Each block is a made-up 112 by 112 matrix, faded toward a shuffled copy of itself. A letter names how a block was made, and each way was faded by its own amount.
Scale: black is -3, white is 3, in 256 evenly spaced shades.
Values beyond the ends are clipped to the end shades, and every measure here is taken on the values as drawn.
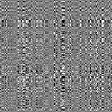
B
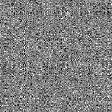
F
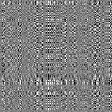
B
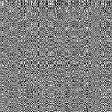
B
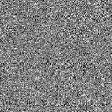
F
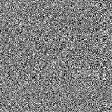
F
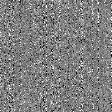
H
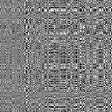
B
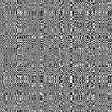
B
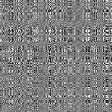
B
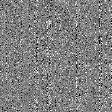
H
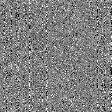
H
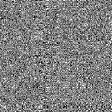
F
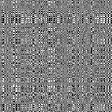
B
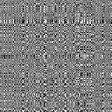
B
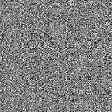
F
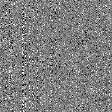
H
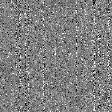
H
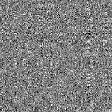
F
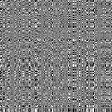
B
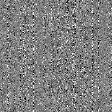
H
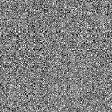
F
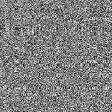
F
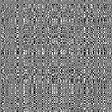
B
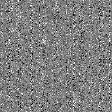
H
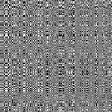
B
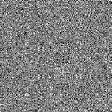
F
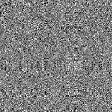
F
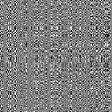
B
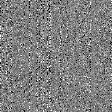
H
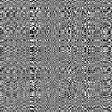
B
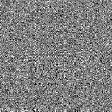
F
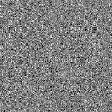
F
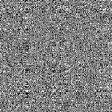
F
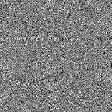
F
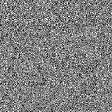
F
